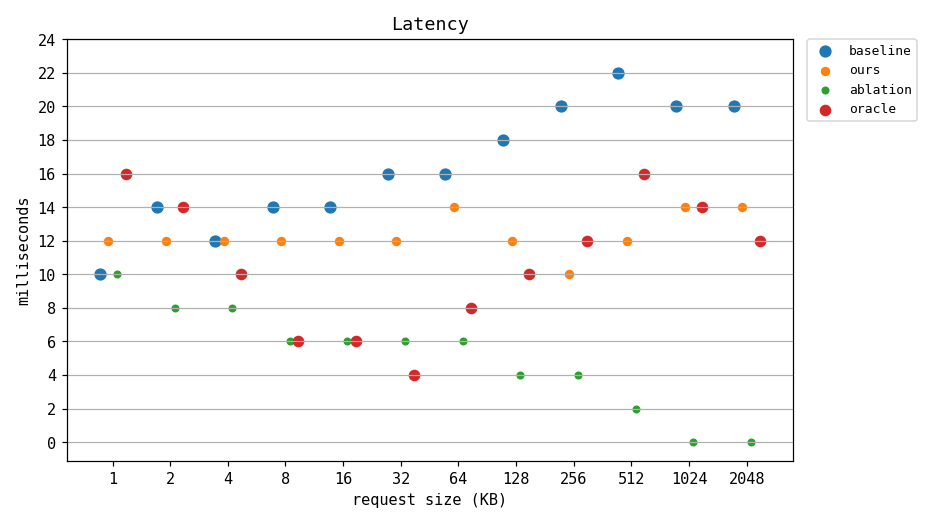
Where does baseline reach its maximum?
512
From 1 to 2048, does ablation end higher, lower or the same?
lower
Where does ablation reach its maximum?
1
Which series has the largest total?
baseline
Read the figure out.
Title: Latency
x-axis: request size (KB), ticks 1 2 4 8 16 32 64 128 256 512 1024 2048
y-axis: milliseconds, ticks 0 2 4 6 8 10 12 14 16 18 20 22 24
Legend: baseline, ours, ablation, oracle
Values:
baseline: 10 14 12 14 14 16 16 18 20 22 20 20
ours: 12 12 12 12 12 12 14 12 10 12 14 14
ablation: 10 8 8 6 6 6 6 4 4 2 0 0
oracle: 16 14 10 6 6 4 8 10 12 16 14 12
